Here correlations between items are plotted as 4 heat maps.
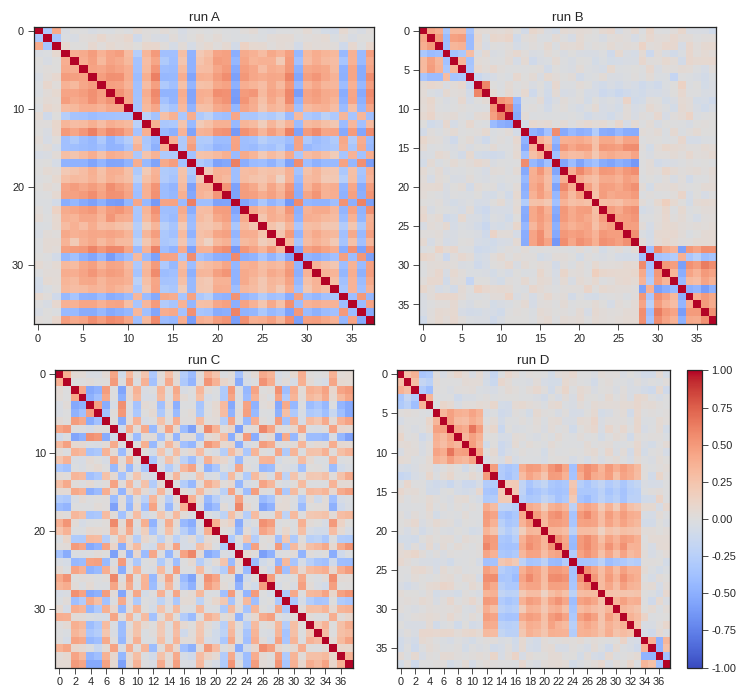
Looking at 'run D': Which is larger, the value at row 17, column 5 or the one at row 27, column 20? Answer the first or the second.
the second
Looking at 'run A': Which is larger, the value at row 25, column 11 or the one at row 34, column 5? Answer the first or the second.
the first
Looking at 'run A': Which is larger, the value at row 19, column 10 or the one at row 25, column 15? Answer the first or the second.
the first
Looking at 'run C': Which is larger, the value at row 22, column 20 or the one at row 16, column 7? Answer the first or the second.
the first
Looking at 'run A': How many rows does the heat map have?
38
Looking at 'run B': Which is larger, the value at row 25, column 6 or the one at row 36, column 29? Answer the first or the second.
the first
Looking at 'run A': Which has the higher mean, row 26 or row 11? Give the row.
26
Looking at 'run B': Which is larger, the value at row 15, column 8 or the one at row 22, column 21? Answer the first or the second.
the second
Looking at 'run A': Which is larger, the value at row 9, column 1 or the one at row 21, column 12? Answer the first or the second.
the second
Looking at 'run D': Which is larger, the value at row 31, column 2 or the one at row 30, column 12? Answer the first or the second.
the second
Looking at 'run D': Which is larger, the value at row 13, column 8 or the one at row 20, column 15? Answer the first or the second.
the first
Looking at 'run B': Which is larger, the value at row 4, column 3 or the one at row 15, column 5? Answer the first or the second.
the second
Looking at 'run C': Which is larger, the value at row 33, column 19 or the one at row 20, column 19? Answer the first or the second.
the second
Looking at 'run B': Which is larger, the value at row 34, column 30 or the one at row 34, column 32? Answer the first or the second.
the first
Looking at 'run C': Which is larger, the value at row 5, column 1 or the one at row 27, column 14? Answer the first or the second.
the second
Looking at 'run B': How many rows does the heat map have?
38
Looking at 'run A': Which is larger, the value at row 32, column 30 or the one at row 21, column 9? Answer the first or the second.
the second
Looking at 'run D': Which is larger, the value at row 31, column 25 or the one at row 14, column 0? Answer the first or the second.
the first
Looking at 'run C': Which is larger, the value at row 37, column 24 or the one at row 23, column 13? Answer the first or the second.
the second
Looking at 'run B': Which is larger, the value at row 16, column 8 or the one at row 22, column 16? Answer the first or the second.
the second
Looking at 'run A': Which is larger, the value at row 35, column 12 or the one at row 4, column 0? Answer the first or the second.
the first
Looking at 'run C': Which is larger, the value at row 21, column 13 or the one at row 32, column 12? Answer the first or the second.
the second
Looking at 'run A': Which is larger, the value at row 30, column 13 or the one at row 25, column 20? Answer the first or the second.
the first
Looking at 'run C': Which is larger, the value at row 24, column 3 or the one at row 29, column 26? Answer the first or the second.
the second
